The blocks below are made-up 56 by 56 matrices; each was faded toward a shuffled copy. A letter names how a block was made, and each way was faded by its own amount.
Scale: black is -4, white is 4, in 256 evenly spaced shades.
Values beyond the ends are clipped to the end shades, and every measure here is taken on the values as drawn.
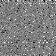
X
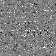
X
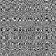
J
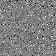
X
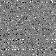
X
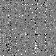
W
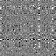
J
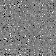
W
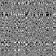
J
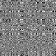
J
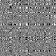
J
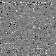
W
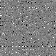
W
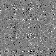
W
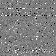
X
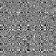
J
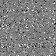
X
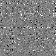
X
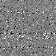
X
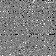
X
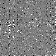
W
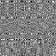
J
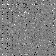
W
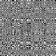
J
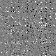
W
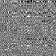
J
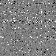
X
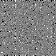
W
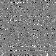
X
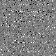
X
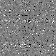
X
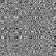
J
